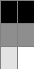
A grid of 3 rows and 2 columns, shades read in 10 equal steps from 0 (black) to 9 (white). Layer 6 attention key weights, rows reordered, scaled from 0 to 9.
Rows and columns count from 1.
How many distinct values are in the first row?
1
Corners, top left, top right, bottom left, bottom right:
0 0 8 9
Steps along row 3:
up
